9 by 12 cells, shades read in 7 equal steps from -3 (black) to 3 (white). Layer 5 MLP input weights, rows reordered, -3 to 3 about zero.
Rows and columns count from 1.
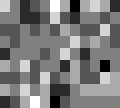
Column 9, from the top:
1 0 -1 0 -2 -1 -1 1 0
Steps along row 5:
up same same down up up down down up same same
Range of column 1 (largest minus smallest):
4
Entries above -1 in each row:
8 6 5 10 9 8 6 10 8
